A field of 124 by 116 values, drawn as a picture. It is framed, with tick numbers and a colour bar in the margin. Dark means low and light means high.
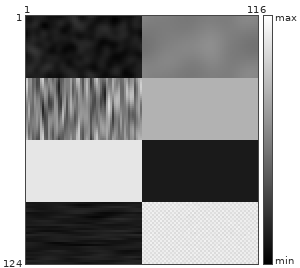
The table splits into 4 rows of 2 panels. Panel 1,1: very low, blotchy, faint in contrast. Panel 1,2: middling, smooth, faint in contrast. Panel 2,1: middling, streaked downward, strong in contrast. Panel 2,2: high, flat. Panel 3,1: very high, flat. Panel 3,2: very low, flat. Panel 4,1: very low, streaked across, faint in contrast. Panel 4,2: very high, checkered, faint in contrast.
